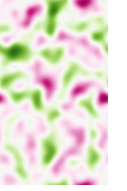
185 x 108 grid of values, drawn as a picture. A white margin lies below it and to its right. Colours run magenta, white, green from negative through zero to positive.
Odd rows or columns: none. Average level on the scale: 50%. Grain: smooth. Lone odd cells: none.
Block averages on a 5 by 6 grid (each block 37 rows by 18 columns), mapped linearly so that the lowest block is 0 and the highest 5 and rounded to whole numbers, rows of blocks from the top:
2 0 4 4 1 3 | 5 4 2 3 1 2 | 3 3 1 2 1 1 | 2 1 3 2 0 2 | 2 2 4 1 1 3
